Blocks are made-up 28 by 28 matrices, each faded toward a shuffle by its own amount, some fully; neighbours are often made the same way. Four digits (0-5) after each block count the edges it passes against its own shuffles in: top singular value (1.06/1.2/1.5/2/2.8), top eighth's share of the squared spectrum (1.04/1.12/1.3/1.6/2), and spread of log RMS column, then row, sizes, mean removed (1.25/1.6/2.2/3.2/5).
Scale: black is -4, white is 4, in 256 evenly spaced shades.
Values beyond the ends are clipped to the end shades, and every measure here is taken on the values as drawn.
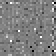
3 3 1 0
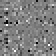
3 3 1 1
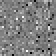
2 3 0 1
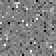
0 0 0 0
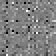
3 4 2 1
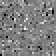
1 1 0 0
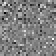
2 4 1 1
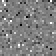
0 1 0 0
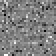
0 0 0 0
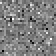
1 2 0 0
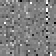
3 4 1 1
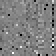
3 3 1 0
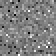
0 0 0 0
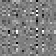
4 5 3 1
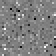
1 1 0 0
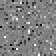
0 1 0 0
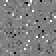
0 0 0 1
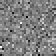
0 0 0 0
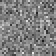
0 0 0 0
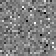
0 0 0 0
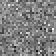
1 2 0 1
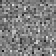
0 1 0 0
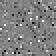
0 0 0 0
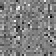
3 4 2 1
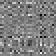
4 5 2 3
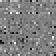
3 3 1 2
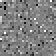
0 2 0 0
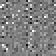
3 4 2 2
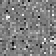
1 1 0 0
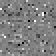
2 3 0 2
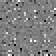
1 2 0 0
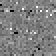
2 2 0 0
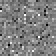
0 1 0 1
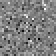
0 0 0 0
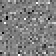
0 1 0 1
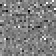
1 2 0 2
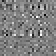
3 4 2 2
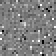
1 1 0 0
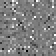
2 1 0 0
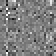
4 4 2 1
